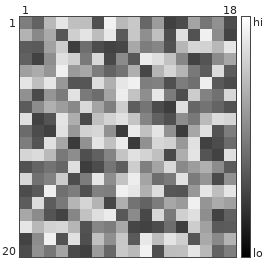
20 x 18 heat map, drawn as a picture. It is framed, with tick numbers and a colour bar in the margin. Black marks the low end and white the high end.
It looks the same turned upside down. No seam splits the table. No overall slope runs across the table. No single row or column stands out from its neighbours. No regular stripes run through it.
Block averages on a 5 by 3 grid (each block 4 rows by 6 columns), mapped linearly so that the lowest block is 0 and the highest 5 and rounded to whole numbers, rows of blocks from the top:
221 / 330 / 151 / 033 / 122
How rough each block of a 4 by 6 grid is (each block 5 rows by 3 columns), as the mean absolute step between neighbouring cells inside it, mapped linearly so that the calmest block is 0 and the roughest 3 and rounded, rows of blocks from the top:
0 2 3 2 3 2 | 2 3 1 2 3 3 | 3 3 2 1 3 2 | 2 3 2 3 2 0
